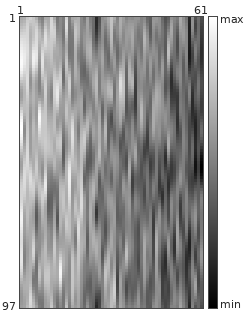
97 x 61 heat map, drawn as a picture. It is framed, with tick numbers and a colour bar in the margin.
Slope: up to the left. Ninth with the lowest average: middle right. Grain: streaks running down.
